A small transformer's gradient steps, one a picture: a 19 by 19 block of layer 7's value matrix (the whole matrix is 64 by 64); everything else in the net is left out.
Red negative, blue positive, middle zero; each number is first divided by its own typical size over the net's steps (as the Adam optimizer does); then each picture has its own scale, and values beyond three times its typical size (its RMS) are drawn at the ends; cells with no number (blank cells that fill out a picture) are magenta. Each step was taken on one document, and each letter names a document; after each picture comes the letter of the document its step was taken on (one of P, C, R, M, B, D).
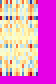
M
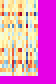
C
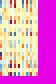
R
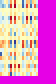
R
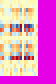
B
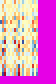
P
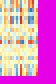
B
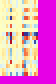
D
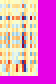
D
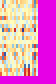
P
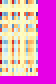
C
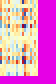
D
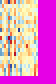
P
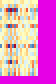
P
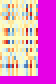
C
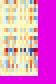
C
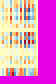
B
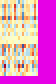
P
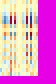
R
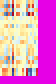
C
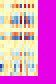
B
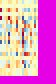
D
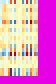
R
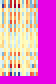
R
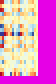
B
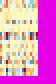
M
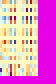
R
